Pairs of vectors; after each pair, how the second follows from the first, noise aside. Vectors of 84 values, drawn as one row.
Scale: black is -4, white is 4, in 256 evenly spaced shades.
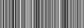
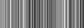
shuffled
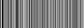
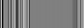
partly zeroed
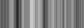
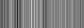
partly zeroed
